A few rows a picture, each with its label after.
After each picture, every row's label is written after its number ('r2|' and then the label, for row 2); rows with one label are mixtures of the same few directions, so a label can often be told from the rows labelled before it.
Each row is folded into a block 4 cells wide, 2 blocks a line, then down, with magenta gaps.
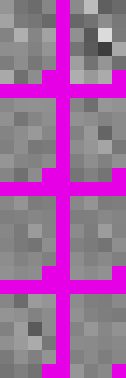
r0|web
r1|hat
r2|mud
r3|hat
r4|hat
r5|hat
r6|hat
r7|web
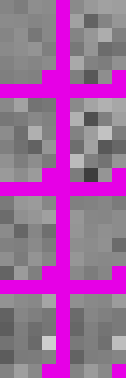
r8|hat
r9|mud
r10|hat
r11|mud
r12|web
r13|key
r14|key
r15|key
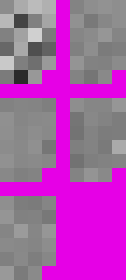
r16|mud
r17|mud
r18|key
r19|key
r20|web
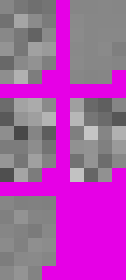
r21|mud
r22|key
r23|web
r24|web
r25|mud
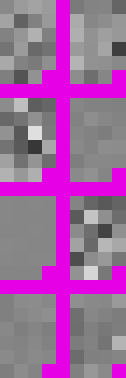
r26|mud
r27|key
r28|hat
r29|mud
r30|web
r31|mud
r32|web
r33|key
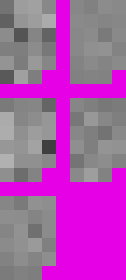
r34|web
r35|hat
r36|key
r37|mud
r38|hat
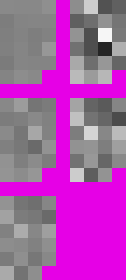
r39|key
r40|hat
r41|hat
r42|web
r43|web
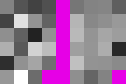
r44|mud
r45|key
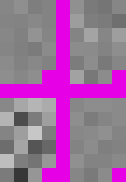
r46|hat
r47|web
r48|mud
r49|mud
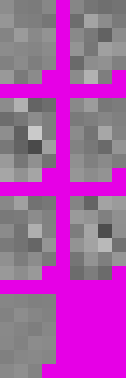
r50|web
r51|mud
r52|hat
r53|hat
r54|hat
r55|hat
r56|mud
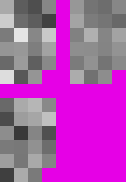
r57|web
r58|web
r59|web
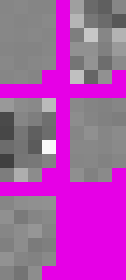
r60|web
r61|web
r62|key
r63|web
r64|mud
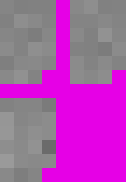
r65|mud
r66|hat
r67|key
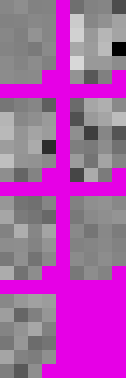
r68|hat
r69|key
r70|key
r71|web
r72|web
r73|web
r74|mud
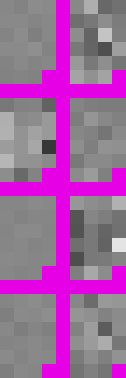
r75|hat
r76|hat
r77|key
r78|mud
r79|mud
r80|key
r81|web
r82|hat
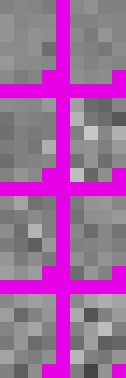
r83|key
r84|hat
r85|key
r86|web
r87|hat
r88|web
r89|mud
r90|mud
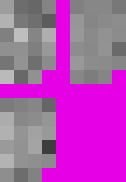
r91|web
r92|key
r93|key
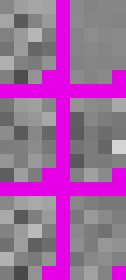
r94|mud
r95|web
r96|web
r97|key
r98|mud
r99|mud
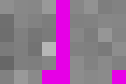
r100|key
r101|hat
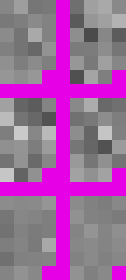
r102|hat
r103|web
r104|web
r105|hat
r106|key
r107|web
